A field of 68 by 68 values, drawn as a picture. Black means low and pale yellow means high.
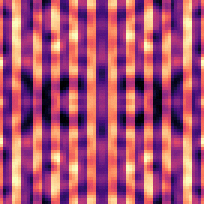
On average the colour sits 50% of the way up the scale. There is no overall slope. Stripes running up and down repeat 11 times from left to right. Its left and right halves mirror each other, and so do its top and bottom.
